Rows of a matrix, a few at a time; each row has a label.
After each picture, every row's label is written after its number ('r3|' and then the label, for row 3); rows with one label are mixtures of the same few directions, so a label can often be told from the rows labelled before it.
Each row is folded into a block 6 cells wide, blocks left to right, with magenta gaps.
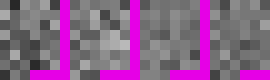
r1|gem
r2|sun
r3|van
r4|gem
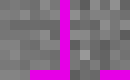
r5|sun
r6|gem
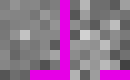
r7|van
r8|gem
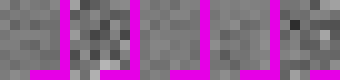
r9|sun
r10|van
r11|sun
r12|gem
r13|sun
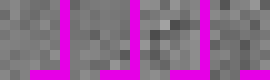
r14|gem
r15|van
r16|gem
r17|gem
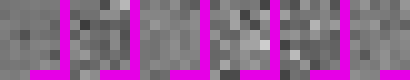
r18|van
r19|sun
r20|sun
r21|sun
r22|gem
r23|gem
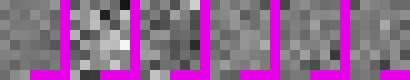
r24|sun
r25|sun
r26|sun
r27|sun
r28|van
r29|van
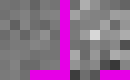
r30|sun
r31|van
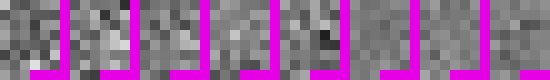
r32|van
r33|sun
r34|sun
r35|van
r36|sun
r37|van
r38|gem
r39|gem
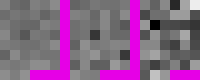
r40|van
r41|van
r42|sun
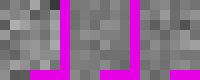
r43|sun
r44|gem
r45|sun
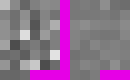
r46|van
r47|sun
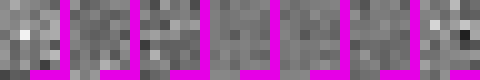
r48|van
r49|van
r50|gem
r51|van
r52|van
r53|gem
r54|sun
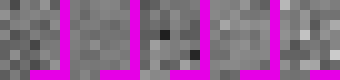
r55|gem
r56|gem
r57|van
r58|sun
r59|van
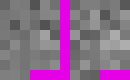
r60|sun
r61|sun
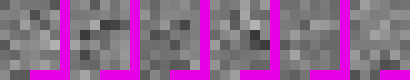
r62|sun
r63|gem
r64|gem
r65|sun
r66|gem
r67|van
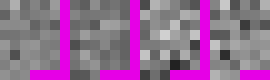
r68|gem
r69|gem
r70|van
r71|gem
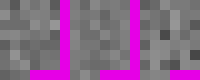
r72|gem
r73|gem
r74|van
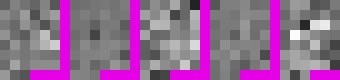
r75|sun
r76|van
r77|sun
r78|van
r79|gem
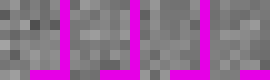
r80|gem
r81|van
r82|gem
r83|gem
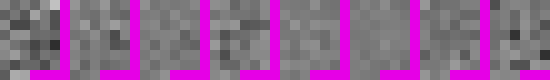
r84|sun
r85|sun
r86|sun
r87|gem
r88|sun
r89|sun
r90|van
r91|van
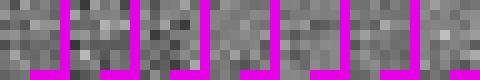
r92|gem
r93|gem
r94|gem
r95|van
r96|gem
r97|gem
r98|van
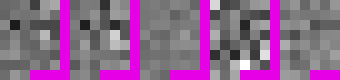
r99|sun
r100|sun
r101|sun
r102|van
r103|gem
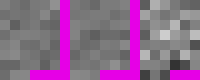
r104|sun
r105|van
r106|van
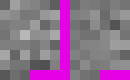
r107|van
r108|sun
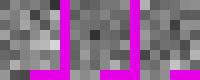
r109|sun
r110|van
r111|van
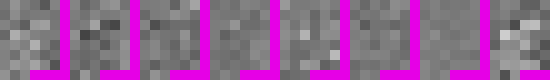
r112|gem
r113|gem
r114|sun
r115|gem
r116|van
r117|sun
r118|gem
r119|gem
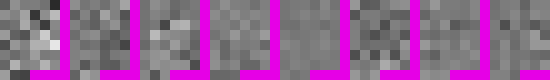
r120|sun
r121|sun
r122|gem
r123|van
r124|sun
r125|van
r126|gem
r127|sun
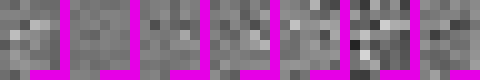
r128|gem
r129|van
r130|sun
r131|sun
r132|sun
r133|gem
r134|gem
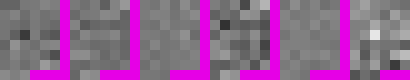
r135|van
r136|sun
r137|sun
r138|sun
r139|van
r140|van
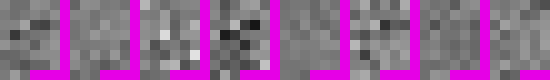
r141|gem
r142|van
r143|van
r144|gem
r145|sun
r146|gem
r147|sun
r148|sun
